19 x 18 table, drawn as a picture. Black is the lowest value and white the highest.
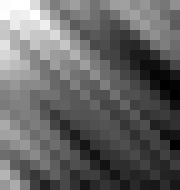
Slope: up to the top left. Lone odd cells: none. Ninth with the highest average: top left. Mirror symmetry: none. Grain: diagonal, down to the right.
